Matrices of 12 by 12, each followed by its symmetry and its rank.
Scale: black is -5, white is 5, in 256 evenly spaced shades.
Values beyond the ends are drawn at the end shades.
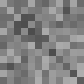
symmetric, full rank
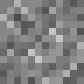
symmetric, full rank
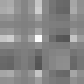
symmetric, rank one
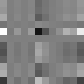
neither, rank one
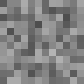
neither, full rank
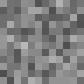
neither, full rank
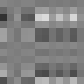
neither, rank one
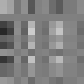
neither, rank one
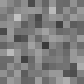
symmetric, full rank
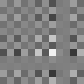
symmetric, rank one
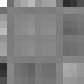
symmetric, rank one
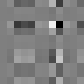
neither, rank one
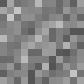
symmetric, full rank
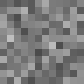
neither, full rank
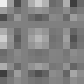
symmetric, rank one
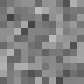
neither, full rank
